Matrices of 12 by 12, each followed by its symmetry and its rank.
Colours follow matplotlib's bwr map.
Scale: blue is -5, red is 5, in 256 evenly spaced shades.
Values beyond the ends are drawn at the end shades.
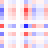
neither, rank one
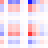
neither, rank one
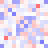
symmetric, full rank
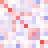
symmetric, full rank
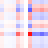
neither, rank one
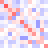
symmetric, full rank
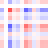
symmetric, rank one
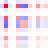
symmetric, rank one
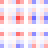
neither, rank one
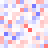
symmetric, full rank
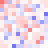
symmetric, full rank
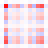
symmetric, rank one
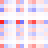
neither, rank one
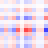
neither, rank one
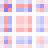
symmetric, rank one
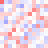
symmetric, full rank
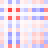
symmetric, rank one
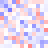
symmetric, full rank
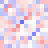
symmetric, full rank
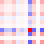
symmetric, rank one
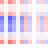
neither, rank one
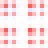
symmetric, rank one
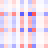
neither, rank one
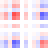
symmetric, rank one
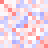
symmetric, full rank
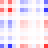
symmetric, rank one
